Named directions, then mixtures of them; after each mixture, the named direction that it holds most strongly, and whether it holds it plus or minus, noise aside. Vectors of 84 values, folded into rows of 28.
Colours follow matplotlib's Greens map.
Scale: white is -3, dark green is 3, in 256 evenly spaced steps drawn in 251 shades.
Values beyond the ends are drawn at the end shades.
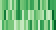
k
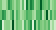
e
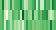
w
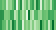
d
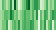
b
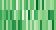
d, plus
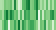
b, plus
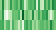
w, plus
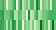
d, plus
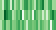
w, minus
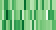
w, minus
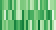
k, minus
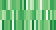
e, minus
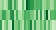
e, plus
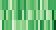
k, plus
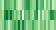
w, minus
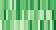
k, plus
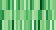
e, plus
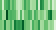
w, minus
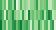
k, minus
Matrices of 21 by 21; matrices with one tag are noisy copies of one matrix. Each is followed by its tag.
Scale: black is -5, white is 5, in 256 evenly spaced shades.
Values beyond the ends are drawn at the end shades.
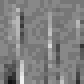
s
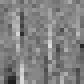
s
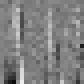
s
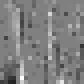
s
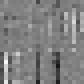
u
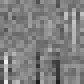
u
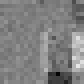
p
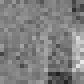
p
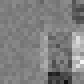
p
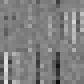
u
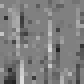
s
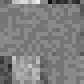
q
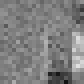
p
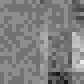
p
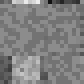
q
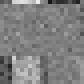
q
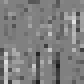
u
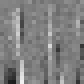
s
